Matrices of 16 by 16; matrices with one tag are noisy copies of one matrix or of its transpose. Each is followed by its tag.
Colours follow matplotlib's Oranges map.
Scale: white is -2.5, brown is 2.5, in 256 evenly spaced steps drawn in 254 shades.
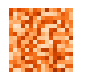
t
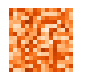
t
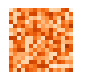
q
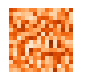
t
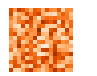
t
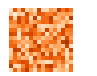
q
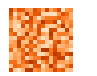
t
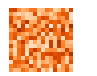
t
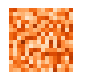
t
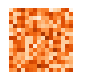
q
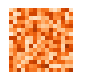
q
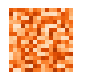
t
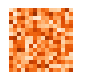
q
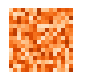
q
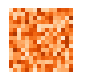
q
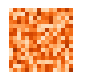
q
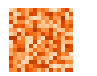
q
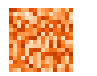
t
